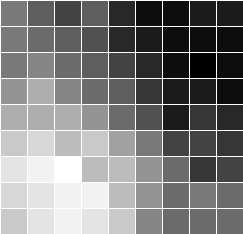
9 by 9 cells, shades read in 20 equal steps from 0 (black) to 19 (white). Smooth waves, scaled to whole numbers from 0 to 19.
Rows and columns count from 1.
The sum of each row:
37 38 44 58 73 95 110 119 116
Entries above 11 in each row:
0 0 0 1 3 5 5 5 5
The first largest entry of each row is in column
1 1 2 2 1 2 3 3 3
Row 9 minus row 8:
-1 0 0 -1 1 -1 0 -1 0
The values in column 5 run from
3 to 15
